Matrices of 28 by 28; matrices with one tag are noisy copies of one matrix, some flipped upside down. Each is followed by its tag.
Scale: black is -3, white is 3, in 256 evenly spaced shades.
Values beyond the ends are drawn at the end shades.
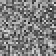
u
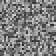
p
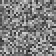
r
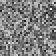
u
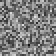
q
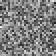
u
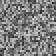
p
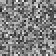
u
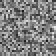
p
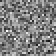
q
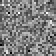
r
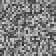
p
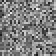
r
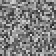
q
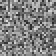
u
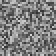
q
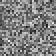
r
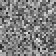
u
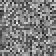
r
